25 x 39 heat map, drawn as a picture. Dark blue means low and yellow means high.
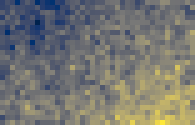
Histogram: bell-shaped. Stripes: none. Slope: up to the bottom right. Ninth with the lowest average: top left. Mirror symmetry: none. Odd rows or columns: none.
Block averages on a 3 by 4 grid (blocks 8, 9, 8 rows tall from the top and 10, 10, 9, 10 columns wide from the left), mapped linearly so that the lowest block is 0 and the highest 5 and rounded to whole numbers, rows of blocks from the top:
0 1 2 2 / 1 2 3 3 / 2 3 4 5
